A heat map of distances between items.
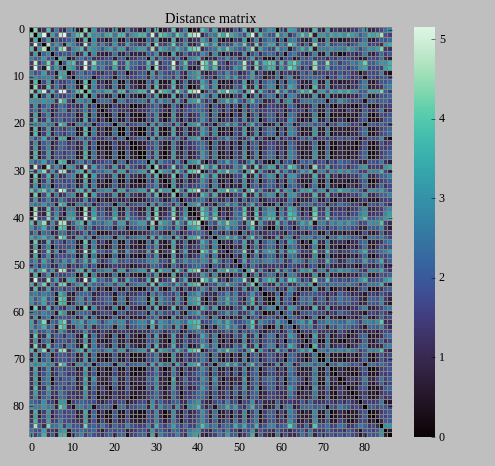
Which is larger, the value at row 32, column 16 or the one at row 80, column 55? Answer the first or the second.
the second
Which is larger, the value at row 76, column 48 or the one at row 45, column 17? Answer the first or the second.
the second
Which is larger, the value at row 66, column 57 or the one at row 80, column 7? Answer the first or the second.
the second
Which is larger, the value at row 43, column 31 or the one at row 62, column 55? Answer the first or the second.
the second
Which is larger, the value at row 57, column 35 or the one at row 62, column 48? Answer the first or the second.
the first
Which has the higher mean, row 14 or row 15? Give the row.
15
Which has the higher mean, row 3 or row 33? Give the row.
3
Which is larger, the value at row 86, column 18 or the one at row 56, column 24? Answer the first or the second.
the first
